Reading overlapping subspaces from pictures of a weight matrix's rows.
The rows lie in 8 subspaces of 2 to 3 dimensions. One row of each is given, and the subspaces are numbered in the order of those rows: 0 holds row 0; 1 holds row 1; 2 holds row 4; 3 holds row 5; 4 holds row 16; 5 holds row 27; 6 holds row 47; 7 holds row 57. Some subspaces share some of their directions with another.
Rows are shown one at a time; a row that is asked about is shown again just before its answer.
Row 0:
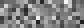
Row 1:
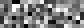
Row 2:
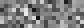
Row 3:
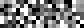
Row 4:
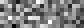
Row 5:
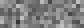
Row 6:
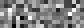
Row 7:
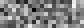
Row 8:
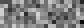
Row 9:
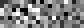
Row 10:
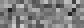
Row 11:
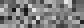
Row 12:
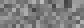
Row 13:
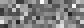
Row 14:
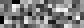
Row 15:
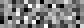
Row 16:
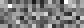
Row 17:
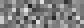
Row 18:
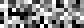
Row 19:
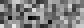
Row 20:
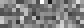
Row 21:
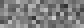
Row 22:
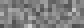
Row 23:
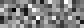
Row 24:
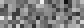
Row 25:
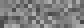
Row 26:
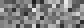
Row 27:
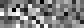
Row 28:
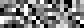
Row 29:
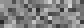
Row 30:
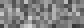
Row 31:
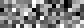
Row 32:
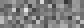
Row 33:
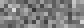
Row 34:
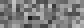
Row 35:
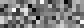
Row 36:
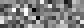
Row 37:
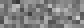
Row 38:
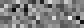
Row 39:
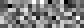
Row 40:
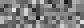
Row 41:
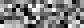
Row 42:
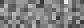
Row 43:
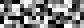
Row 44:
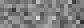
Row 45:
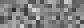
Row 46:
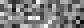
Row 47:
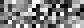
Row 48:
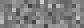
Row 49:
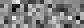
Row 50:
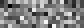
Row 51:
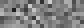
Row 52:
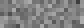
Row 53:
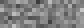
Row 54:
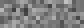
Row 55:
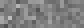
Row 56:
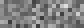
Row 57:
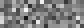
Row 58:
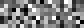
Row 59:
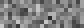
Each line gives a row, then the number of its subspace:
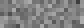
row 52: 5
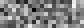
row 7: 4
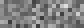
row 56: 6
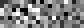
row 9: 5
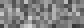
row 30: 2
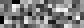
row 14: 1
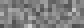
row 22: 2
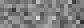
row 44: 2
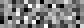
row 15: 7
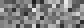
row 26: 6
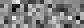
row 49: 1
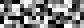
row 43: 1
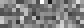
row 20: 3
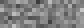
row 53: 2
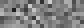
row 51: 5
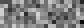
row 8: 7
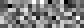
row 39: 4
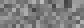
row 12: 6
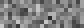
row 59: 5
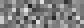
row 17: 7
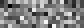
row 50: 4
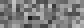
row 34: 2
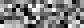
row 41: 0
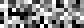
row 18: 5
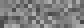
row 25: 5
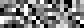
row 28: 5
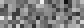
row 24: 0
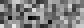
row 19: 2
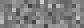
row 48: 7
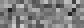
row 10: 3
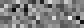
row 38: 1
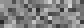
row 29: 5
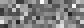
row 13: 3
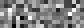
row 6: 3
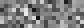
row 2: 0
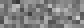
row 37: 1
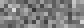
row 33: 4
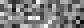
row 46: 2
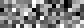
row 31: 6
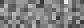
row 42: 0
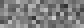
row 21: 6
